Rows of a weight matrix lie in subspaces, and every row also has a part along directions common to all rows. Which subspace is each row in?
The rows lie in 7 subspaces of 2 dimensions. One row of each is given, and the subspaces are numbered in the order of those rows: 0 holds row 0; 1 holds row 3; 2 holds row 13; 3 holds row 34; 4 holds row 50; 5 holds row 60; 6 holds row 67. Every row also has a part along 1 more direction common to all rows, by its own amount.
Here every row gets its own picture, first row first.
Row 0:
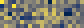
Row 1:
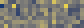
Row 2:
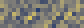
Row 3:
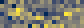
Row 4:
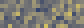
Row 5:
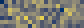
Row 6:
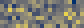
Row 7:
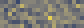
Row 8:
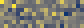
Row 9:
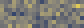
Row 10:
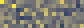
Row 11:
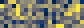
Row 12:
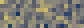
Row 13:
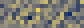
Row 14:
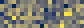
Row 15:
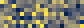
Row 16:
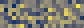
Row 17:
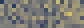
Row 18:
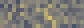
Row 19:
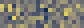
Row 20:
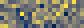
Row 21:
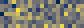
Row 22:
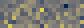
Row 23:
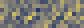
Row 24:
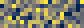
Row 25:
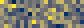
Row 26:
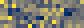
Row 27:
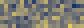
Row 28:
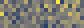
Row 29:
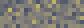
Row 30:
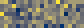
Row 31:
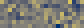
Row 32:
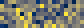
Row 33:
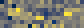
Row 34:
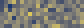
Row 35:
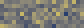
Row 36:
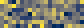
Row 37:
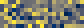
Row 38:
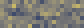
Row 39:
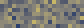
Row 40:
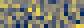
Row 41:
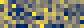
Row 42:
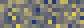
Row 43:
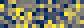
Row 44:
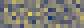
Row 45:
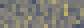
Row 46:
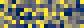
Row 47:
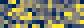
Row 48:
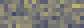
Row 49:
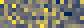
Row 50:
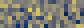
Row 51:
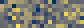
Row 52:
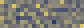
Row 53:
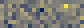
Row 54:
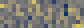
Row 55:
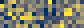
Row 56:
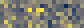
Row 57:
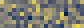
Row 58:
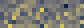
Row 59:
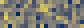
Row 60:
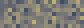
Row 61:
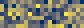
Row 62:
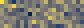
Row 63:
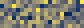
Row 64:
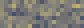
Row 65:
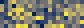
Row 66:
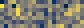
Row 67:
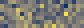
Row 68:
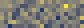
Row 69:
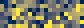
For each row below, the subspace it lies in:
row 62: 3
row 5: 1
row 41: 2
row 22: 0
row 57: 4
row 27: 1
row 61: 5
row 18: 3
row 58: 0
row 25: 3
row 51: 5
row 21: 6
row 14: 0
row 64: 1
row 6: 4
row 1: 4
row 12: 2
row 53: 0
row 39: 5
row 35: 6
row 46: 5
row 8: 5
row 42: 5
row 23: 2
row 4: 2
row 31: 4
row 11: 4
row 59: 2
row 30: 6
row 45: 4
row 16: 3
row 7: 3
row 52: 5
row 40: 4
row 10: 5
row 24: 2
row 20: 6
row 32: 6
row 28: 6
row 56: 0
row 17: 6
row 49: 6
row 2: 2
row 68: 0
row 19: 3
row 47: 3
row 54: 4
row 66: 4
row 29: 5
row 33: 1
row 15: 5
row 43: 6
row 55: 0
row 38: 1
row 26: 1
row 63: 2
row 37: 3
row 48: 1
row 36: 3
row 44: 3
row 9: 1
